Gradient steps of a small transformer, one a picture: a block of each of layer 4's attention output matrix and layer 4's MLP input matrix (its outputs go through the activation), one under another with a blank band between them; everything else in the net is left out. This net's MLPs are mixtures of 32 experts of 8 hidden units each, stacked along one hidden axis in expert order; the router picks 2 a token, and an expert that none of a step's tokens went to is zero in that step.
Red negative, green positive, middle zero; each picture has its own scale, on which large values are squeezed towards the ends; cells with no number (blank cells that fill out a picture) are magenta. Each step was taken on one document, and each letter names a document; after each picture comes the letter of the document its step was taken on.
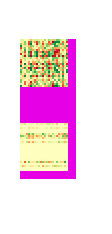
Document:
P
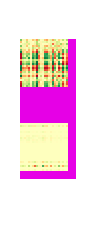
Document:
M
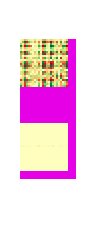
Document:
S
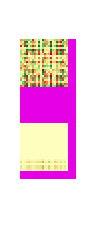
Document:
S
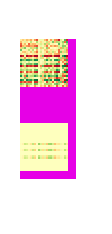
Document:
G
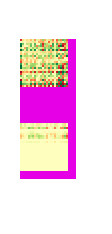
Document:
P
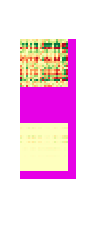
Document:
G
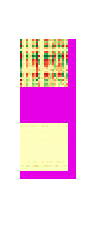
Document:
M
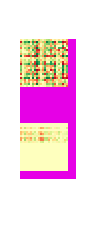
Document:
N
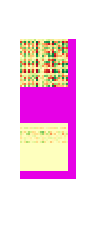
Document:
N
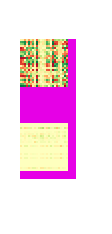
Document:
N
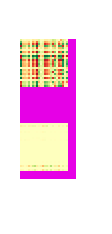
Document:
M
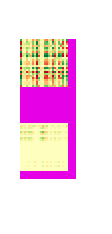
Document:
M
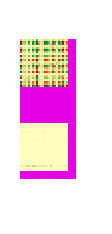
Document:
M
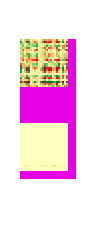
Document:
G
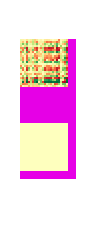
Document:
G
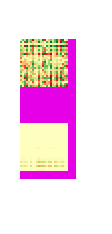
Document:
S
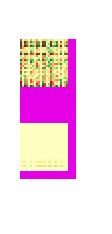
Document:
S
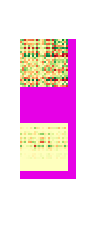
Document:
N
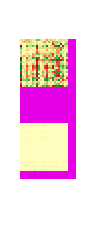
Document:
M
